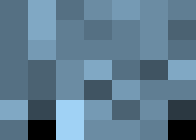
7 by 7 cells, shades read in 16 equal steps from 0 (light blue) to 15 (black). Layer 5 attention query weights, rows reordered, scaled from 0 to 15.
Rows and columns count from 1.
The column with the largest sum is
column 7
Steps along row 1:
down up down down up up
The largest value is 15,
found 2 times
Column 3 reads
7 6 6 5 5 0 0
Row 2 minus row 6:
4 -7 6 3 -2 0 -3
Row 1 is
7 3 7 5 4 5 6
